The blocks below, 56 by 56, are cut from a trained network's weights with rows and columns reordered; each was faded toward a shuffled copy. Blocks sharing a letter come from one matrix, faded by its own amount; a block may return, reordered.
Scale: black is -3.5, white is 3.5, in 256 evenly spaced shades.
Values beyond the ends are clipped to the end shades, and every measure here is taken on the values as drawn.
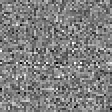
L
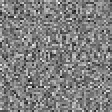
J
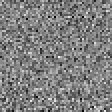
L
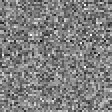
J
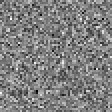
J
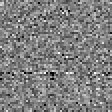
L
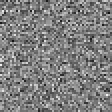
J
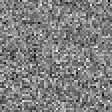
L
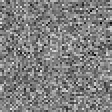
J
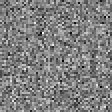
J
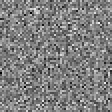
L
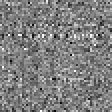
L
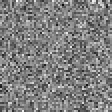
J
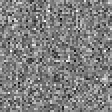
L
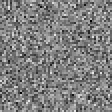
J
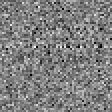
L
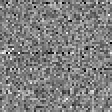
L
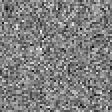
J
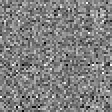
L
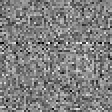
J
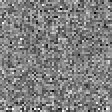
L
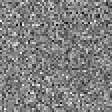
L
